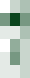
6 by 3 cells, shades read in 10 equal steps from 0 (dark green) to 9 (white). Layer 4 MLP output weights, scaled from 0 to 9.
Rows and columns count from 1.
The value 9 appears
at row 1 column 1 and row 4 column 1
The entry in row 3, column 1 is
8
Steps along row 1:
down down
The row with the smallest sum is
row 2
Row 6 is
8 8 7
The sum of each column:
46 32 37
